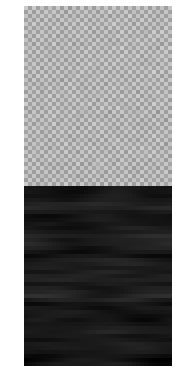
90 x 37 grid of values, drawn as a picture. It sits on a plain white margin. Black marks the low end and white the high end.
The table splits into 2 rows of 1 panel. Panel 1,1: high, checkered. Panel 2,1: very low, streaked across, faint in contrast.
